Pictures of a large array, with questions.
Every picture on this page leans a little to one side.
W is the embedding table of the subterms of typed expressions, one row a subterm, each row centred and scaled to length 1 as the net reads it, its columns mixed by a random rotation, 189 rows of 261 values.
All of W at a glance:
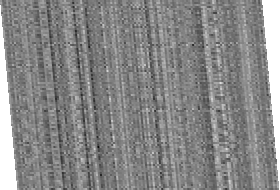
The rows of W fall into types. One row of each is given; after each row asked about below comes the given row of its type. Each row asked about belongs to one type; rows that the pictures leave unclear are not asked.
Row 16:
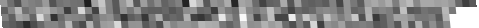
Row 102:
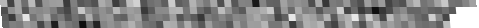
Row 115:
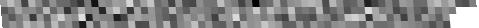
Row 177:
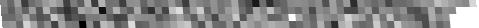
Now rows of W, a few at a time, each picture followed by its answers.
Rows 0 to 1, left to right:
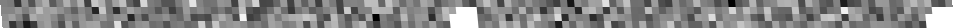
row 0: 16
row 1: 115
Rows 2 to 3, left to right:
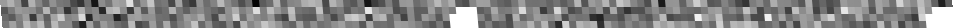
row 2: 115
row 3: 16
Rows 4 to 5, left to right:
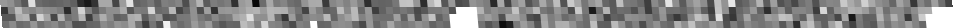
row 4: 115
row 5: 16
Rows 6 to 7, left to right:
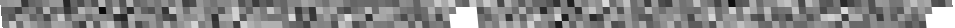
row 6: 177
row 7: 115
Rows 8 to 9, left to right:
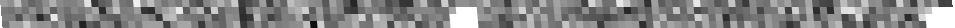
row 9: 16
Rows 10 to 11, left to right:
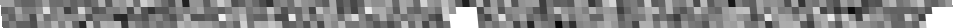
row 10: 16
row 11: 102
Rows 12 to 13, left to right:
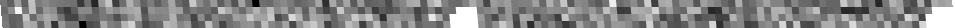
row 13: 102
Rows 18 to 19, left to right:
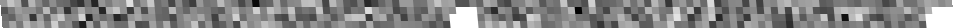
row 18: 115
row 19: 177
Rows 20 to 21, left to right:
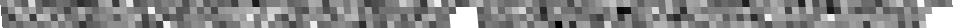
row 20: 115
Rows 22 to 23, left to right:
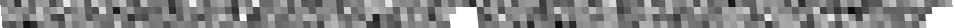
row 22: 16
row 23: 102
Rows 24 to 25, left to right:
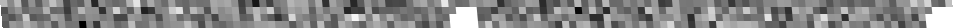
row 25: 177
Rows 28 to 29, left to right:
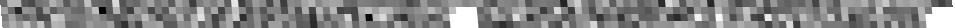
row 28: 177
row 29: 16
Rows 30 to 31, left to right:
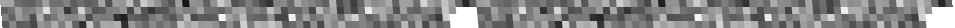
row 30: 16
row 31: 16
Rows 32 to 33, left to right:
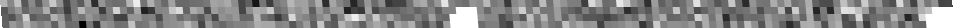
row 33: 16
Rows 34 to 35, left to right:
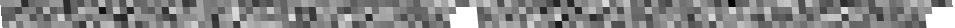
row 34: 177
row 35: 115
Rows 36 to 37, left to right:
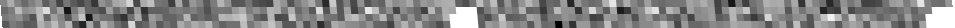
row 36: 115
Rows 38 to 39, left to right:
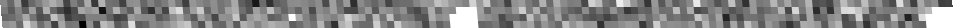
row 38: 177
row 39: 16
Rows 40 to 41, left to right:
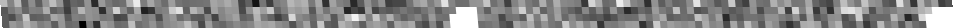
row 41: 16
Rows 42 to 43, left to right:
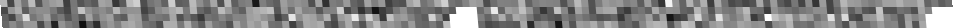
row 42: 102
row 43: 16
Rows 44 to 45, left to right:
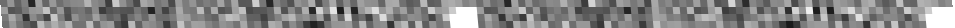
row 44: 177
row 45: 177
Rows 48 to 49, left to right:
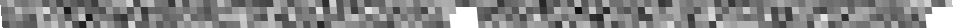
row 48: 115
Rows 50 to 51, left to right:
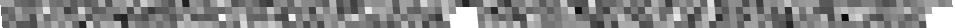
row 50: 16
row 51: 177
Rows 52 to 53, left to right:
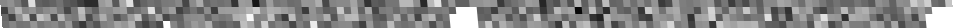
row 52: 115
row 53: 177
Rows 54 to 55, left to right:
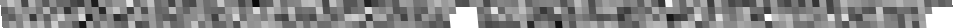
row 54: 115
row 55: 16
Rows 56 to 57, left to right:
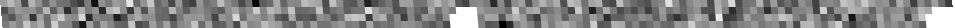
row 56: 115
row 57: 16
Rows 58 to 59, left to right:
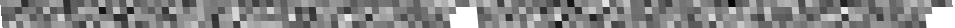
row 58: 177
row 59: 115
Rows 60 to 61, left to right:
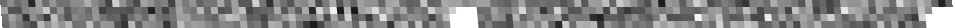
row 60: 177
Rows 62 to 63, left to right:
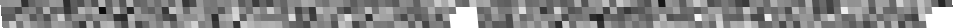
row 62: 177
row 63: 16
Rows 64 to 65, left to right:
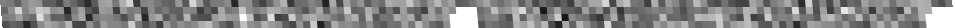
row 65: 115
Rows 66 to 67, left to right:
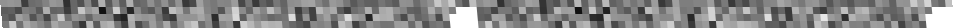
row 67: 177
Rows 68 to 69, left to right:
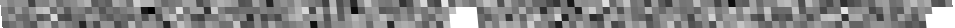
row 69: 115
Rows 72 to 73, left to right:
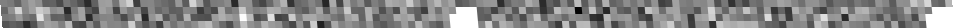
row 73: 177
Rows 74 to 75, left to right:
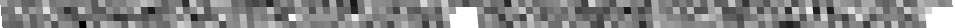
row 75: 177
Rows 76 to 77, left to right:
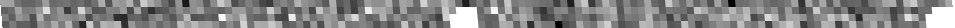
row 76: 16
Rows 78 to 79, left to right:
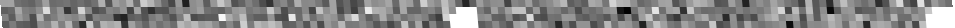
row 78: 16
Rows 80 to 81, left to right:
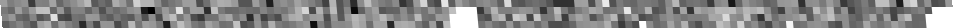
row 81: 115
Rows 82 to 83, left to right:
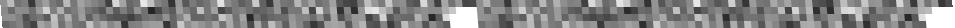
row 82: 16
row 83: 16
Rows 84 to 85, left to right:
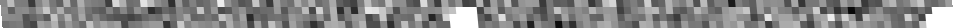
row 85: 102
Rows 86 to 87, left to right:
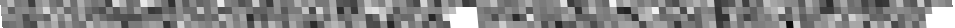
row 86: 16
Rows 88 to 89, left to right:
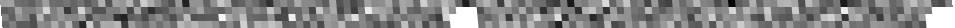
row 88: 16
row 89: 115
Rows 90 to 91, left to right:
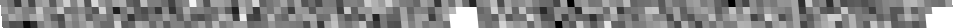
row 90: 16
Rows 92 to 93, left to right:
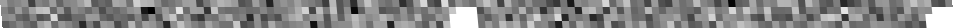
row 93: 115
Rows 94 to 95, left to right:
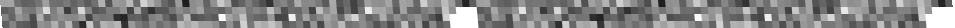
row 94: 16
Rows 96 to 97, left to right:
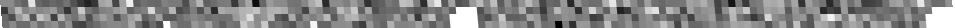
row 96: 115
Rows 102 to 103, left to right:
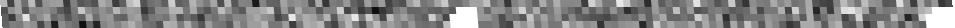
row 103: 16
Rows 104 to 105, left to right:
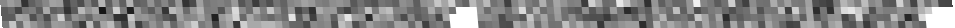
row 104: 177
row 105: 16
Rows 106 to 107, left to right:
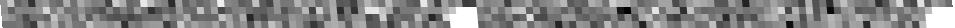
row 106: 16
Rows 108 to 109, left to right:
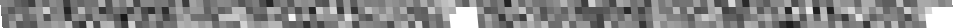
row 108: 177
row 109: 177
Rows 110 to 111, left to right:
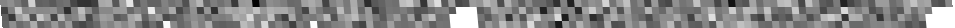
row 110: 115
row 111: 115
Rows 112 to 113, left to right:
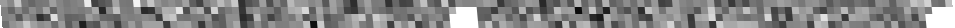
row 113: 177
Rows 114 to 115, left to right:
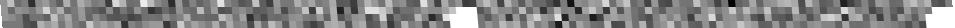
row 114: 16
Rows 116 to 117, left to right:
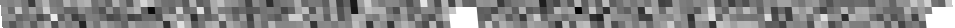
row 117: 177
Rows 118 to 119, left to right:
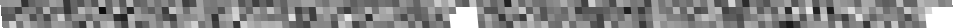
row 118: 177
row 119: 177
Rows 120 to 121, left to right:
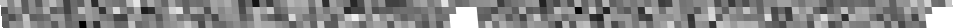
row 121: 177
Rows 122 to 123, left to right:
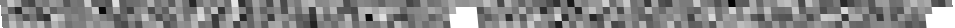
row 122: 177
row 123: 115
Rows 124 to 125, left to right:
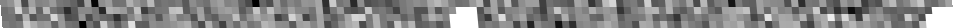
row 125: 102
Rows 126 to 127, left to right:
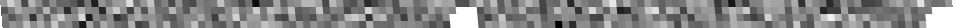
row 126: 115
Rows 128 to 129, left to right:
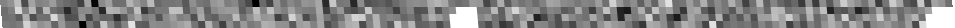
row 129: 102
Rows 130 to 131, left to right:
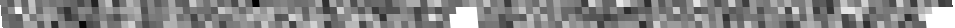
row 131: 16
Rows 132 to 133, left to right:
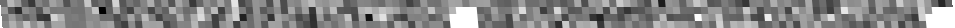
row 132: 177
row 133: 16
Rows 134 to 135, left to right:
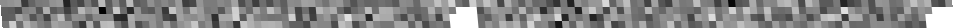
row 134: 177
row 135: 115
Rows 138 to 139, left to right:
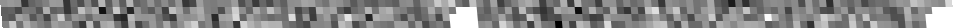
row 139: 177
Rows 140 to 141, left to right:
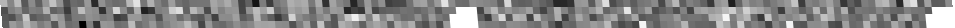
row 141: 115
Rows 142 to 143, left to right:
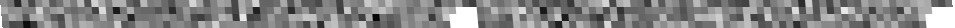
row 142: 16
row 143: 115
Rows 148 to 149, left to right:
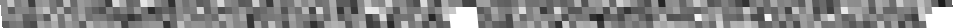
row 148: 16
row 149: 16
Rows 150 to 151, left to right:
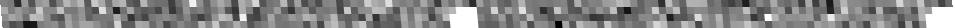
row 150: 16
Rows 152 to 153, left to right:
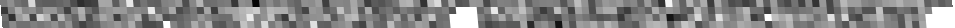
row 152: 115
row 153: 16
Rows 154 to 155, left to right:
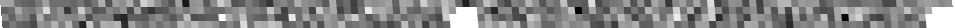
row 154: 16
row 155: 177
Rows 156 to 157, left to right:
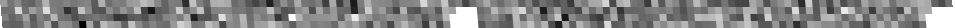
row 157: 115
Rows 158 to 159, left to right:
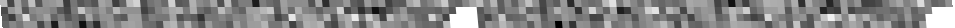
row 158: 102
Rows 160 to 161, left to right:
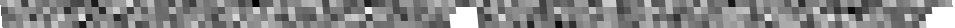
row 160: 115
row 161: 102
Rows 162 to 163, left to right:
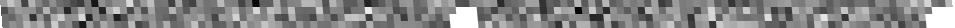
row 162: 115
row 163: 177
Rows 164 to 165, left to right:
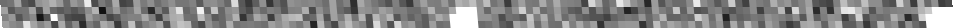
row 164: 177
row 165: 16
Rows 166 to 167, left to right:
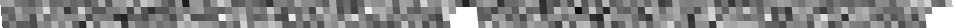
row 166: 16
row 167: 177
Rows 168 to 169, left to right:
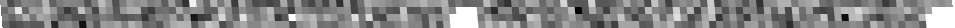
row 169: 177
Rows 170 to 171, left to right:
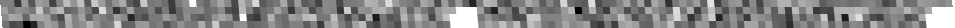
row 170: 16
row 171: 177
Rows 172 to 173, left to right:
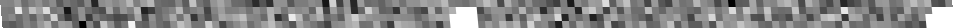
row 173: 115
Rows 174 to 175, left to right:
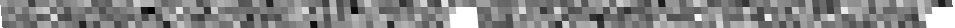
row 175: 16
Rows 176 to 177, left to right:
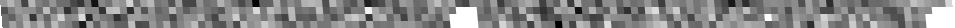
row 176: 115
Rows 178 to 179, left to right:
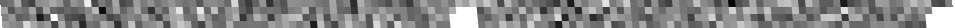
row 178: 177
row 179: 115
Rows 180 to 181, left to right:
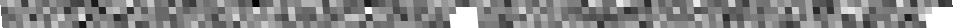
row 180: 115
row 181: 16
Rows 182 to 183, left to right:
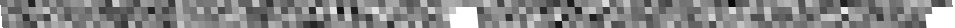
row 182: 177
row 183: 115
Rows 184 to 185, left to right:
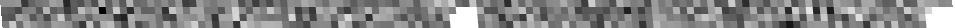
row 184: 177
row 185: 177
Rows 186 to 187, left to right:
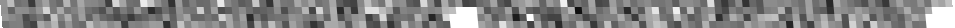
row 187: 177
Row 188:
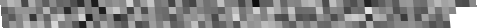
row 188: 115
